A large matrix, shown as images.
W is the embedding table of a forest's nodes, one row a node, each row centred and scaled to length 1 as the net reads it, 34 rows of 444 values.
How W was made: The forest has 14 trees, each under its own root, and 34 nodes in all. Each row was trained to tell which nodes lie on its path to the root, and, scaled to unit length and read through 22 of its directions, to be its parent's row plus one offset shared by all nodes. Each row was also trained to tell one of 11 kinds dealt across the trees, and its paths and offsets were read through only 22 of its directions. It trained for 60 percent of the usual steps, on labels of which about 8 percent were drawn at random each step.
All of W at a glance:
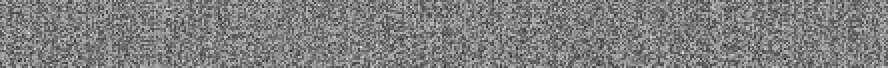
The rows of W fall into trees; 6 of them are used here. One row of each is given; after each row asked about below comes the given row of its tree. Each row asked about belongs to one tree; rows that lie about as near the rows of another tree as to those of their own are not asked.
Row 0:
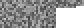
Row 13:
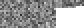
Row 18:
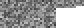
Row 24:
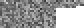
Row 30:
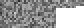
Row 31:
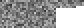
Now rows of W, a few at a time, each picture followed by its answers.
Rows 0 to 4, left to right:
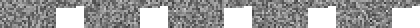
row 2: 13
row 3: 24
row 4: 31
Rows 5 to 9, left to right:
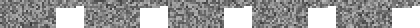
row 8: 18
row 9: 0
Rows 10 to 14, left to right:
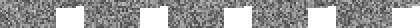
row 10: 0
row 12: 0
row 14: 18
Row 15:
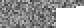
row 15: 31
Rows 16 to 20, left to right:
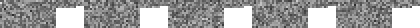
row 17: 13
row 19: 30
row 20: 24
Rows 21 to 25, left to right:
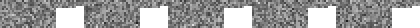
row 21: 31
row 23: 30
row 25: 13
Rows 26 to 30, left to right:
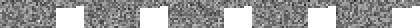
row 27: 24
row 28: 24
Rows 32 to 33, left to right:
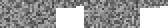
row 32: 31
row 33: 13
